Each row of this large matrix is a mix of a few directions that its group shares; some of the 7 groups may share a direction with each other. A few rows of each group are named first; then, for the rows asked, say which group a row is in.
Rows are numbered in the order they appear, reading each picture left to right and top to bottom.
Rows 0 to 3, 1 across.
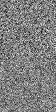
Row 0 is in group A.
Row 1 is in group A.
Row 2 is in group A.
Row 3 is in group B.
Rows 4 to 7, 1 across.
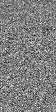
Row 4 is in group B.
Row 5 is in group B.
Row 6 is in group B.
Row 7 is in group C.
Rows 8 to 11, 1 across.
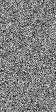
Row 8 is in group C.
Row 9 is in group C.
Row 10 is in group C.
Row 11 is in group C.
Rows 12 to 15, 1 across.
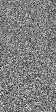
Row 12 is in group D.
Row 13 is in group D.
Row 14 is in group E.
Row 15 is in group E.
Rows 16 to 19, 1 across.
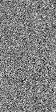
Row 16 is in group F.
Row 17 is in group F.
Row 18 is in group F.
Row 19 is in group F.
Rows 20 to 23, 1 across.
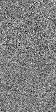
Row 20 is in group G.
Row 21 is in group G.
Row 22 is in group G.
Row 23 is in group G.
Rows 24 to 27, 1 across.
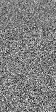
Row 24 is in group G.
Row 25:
B
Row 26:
G
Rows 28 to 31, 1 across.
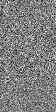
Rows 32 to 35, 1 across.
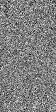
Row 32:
A
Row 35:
F
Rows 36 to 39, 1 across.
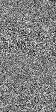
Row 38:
G
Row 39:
C
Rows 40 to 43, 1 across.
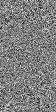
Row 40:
B
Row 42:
F
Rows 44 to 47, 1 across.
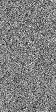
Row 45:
G
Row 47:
F
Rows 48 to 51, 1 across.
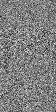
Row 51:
E
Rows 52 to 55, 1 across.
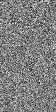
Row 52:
C
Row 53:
G
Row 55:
E
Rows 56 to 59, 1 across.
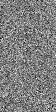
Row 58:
E
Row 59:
B
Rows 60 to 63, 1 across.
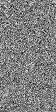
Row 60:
A
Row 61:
F
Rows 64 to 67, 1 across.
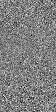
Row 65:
G
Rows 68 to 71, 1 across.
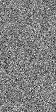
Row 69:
G
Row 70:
A
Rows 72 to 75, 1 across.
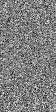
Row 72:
B
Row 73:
C
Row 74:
C
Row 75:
F
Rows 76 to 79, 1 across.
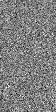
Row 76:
E
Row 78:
C
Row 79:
A
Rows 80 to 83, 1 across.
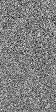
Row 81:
F
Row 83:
A
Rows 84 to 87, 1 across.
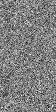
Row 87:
B
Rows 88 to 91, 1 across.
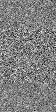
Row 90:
E
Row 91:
G
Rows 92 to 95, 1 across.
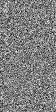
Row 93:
A
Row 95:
C
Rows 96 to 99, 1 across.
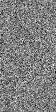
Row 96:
E
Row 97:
A
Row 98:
C
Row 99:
E
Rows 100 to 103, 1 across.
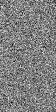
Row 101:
C
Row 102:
F
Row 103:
F
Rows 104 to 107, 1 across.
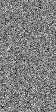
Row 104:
B
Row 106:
E
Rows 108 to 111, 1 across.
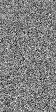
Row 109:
E
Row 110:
B
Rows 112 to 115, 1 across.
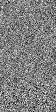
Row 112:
A
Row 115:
F
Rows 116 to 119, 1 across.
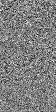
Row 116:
E
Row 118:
A
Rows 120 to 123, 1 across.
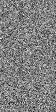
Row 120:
C
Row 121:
E
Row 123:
F
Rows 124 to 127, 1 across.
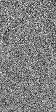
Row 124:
G
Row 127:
B
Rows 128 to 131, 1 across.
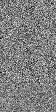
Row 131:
B
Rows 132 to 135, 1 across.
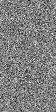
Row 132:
F
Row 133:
F
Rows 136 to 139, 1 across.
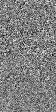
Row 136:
B
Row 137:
C
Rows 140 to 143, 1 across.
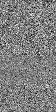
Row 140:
B
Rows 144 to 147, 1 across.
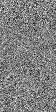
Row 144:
F
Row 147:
E
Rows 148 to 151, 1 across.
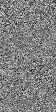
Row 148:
A
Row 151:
C
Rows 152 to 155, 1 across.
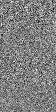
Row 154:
F
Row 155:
B
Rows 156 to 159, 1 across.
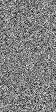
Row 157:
A
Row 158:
G
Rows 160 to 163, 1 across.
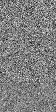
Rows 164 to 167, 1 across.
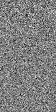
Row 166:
E
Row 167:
F
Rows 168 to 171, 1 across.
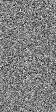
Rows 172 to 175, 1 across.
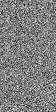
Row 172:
E
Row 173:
E
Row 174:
B
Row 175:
G
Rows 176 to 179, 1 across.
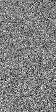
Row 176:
G
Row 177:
C
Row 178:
B
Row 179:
A
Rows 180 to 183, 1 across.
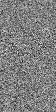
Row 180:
E
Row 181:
C
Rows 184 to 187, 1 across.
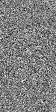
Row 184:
C
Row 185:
E
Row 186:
F
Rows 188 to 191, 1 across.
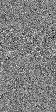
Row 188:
B
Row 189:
C
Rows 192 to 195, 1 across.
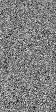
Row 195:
F
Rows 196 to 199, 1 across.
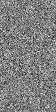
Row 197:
C
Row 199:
A
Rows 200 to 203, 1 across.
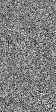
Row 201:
F
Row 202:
A
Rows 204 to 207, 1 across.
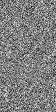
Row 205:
C
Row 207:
A
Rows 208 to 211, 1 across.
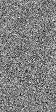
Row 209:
G
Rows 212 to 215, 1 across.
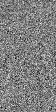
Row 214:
B
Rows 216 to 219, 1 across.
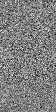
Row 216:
B
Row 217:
C
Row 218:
F
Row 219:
B
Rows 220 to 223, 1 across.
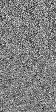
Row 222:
C
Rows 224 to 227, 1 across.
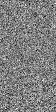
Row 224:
F
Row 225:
E
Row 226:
C
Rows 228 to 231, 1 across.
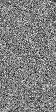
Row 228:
G
